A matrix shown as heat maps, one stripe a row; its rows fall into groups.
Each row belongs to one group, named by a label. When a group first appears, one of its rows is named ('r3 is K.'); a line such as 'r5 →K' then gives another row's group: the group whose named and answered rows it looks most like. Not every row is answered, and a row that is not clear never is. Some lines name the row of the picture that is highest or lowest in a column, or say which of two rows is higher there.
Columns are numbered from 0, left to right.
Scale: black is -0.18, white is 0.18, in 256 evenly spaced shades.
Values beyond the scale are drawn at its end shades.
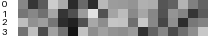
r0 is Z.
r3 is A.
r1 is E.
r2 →E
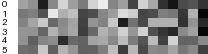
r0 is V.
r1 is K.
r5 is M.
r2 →M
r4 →E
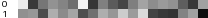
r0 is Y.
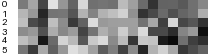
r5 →M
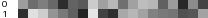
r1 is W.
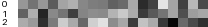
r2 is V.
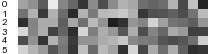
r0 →K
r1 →A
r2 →W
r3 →Y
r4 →A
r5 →Y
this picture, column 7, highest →2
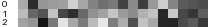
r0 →M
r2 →V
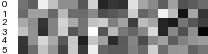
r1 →M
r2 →V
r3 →V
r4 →W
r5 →W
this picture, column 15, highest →1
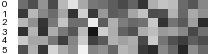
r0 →M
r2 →V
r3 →Z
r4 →Y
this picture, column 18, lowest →2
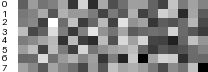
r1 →M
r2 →K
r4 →K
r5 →A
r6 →M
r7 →K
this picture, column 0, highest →3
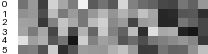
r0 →A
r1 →V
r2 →V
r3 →Y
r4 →Y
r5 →A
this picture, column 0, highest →4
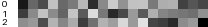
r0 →Z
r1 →W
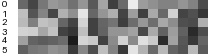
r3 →Y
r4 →E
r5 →Z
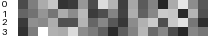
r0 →Z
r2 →Z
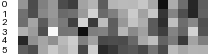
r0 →E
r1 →E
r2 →Z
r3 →K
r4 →W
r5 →W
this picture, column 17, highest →3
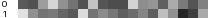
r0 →W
